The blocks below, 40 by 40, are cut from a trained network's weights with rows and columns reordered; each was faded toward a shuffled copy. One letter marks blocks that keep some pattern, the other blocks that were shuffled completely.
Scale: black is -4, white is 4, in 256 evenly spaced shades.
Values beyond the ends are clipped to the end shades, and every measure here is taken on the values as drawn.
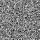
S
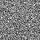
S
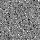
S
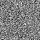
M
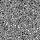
S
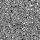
S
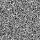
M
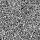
S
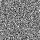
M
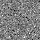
S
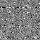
M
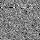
M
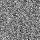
S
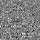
M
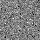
S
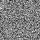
S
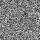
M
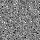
S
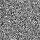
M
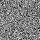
S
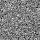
S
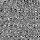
M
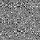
M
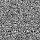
M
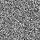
S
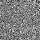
M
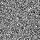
S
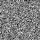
S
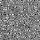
M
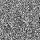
S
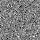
S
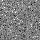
S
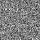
M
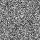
S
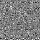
M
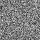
S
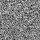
S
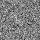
S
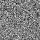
S
